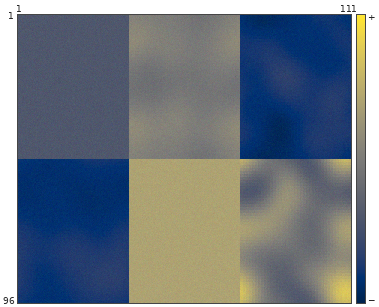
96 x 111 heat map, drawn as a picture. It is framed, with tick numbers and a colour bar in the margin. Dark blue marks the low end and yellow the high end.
The table splits into 2 rows of 3 panels. Panel 1,1: low, flat. Panel 1,2: middling, smooth, faint in contrast. Panel 1,3: very low, smooth, faint in contrast. Panel 2,1: very low, smooth, faint in contrast. Panel 2,2: high, flat. Panel 2,3: middling, smooth, strong in contrast.
